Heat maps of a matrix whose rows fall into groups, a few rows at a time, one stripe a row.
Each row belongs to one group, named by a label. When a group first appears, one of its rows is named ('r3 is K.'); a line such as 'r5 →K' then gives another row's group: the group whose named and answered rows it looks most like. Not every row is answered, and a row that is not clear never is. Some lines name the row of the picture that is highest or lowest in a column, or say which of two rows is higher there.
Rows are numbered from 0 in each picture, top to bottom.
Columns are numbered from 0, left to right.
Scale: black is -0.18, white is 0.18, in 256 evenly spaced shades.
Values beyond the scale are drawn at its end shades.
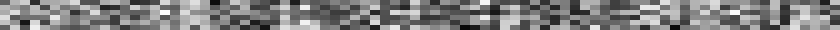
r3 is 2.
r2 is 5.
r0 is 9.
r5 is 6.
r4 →2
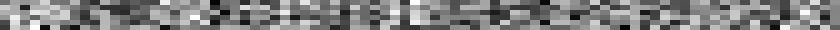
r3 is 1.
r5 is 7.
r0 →6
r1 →2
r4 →6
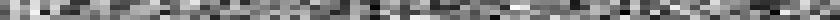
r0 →1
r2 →7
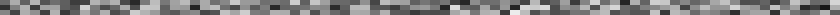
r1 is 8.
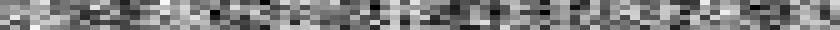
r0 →6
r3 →1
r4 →2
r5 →6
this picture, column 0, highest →4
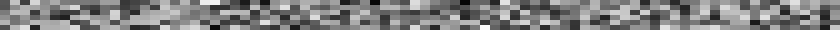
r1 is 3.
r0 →6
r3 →8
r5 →9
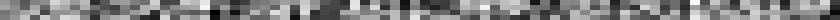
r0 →2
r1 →2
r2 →3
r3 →9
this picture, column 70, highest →3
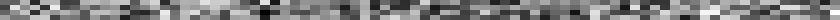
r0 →8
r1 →7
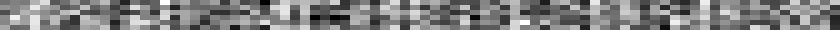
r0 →6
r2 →3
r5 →6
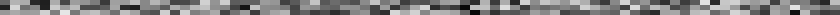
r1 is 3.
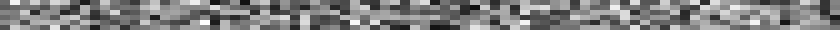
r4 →2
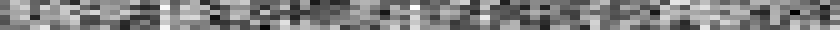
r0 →7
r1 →9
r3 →9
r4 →3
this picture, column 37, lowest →5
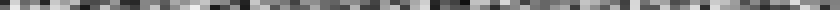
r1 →1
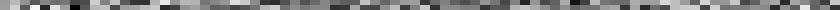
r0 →5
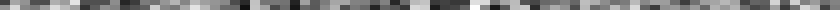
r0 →3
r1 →1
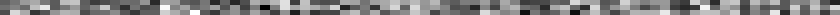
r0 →3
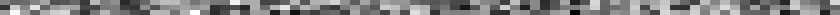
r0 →5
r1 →3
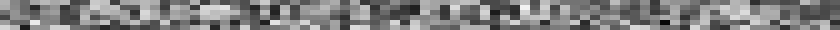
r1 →8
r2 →8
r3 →8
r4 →6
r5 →2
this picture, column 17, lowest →4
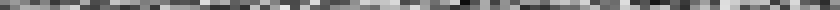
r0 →8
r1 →3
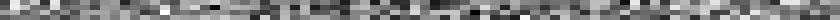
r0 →7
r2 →6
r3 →8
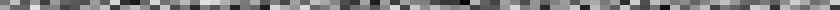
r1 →6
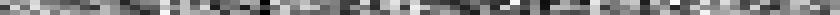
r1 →6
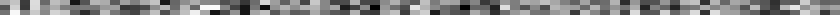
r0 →1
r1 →6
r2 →1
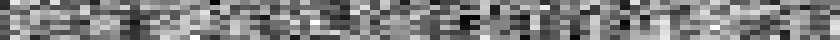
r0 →7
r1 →8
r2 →2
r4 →5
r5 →9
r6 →5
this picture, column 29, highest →4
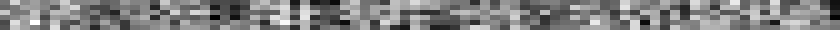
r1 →3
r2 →2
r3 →3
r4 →7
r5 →7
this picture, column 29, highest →4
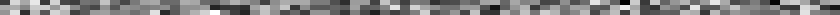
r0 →7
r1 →1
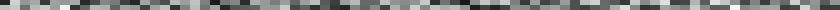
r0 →3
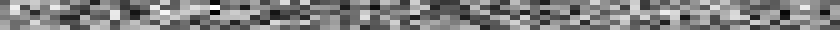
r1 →1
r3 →8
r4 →6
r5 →1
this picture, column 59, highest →0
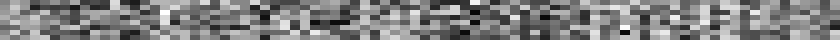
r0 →5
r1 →8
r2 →6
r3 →5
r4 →7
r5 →3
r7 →5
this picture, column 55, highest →2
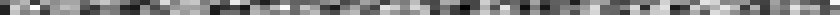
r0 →9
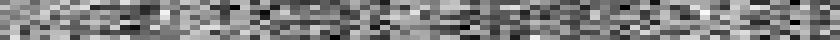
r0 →9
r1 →2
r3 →5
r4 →9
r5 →5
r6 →2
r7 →9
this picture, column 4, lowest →5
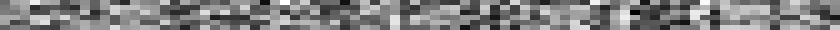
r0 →7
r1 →8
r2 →8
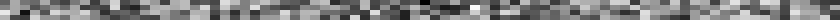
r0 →8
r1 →5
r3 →2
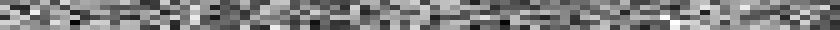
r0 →9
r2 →1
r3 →3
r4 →1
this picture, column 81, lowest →5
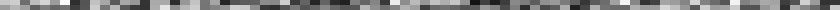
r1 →5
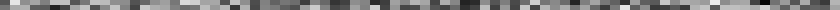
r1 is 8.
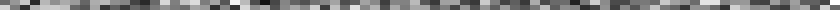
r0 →9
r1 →2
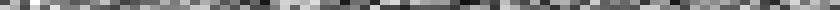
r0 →6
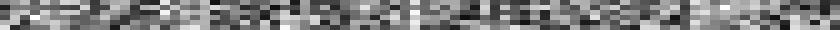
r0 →9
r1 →8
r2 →9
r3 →6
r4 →2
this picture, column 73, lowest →5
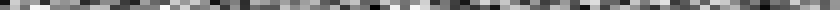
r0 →3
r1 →6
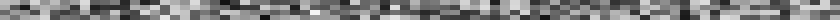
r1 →2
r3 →5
